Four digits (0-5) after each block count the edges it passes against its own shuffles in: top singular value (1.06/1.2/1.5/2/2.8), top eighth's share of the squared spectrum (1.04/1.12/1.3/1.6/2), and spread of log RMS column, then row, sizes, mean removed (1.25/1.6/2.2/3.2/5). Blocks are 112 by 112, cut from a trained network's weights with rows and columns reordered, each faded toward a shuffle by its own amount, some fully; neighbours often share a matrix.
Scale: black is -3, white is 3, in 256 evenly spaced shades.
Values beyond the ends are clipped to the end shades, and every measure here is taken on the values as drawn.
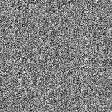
3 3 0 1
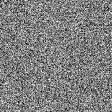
2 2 0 0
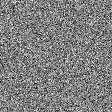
0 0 0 0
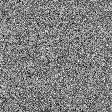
1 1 0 0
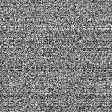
4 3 0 2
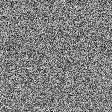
1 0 0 0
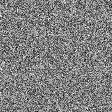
0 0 0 0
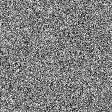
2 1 0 0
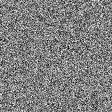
0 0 0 0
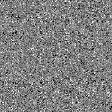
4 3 2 2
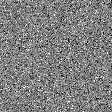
2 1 0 0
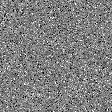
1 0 0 0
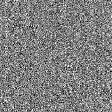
3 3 1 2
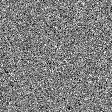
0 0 0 0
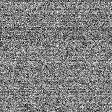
3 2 0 1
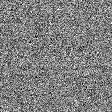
2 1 0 0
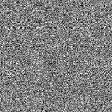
4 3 0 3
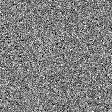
2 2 0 0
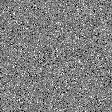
1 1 0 0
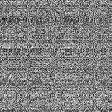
4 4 1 2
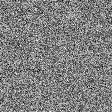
1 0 0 0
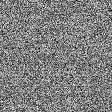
2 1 0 0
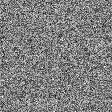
1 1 0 0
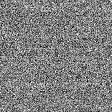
2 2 0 0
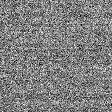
2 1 0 0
